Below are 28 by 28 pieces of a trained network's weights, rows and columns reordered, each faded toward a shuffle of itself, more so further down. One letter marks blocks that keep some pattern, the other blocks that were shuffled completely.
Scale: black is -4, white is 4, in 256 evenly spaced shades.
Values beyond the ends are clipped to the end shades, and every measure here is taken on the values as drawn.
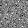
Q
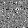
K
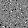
Q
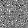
K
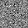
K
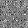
K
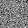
Q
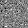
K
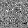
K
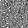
K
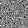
Q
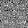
K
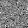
Q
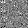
K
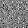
K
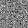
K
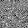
K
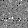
K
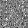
K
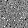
Q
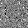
K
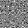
K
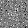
Q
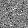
Q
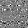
K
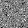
K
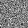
Q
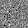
K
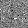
K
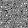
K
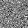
Q
